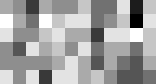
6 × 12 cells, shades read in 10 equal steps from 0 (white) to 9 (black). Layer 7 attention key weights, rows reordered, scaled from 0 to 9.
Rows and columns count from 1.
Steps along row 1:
up up down up same down up same down up down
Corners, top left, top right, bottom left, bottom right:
3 2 1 5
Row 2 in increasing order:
0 0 1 1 1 2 2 3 4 5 5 9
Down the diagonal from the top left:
3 3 4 3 3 1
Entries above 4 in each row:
4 3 1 3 3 4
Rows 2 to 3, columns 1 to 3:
0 3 5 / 1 4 4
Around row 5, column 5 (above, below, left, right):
2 1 4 1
